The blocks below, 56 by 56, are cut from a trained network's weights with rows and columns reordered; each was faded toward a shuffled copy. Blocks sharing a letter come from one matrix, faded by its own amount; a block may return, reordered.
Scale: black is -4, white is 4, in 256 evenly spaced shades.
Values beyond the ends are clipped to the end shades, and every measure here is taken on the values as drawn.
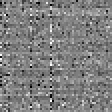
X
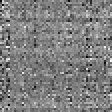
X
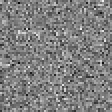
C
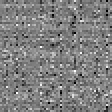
X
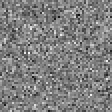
C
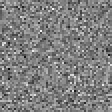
C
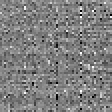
X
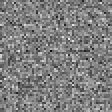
C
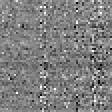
X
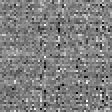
X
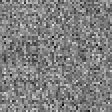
C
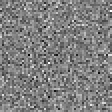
C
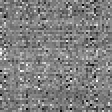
X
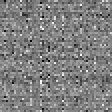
X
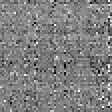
X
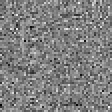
C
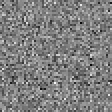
C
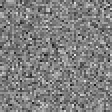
C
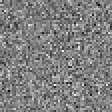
C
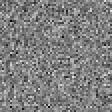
C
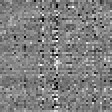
X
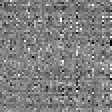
X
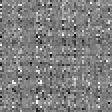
X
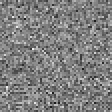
C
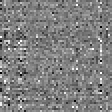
X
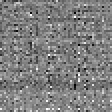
X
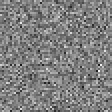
C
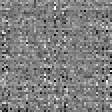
X
